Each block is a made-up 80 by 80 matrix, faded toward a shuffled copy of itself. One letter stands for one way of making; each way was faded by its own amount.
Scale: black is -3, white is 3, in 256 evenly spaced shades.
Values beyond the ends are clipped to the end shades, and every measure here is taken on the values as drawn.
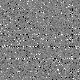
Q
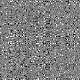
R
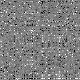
R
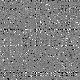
R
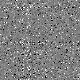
Q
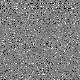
Q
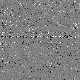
Q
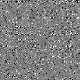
R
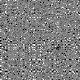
R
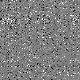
Q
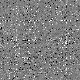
Q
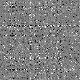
R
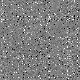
Q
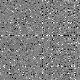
R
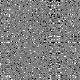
R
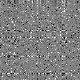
R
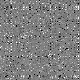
R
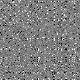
R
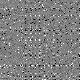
R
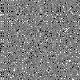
R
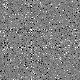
Q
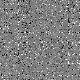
Q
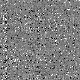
Q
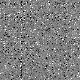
Q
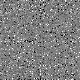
Q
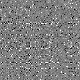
R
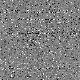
Q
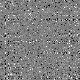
R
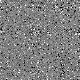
Q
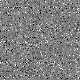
Q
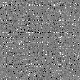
R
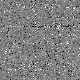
Q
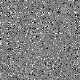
Q
